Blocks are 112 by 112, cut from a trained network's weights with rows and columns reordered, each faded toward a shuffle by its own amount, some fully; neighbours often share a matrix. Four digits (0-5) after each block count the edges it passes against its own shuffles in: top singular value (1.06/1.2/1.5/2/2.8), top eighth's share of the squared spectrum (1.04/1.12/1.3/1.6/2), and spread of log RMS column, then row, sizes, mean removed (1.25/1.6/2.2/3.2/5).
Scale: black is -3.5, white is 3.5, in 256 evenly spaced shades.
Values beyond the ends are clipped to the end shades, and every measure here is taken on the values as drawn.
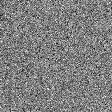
1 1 0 0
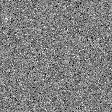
0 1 0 0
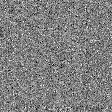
1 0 0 0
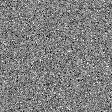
0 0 0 0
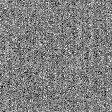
2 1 0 0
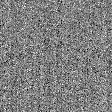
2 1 0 0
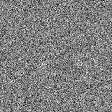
3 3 1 1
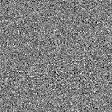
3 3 1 2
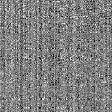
4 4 1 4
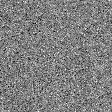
0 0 0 0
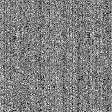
3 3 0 2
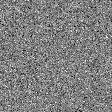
0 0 0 0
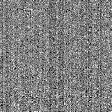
3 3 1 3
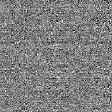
3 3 3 1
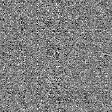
3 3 3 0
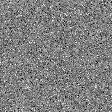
0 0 0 0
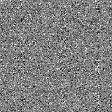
2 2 2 0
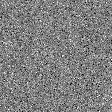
0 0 0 0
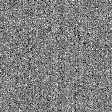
2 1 0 0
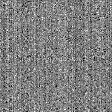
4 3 1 3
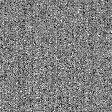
2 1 0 1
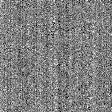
3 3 1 2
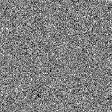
3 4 2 2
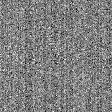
3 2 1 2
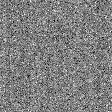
1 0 0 0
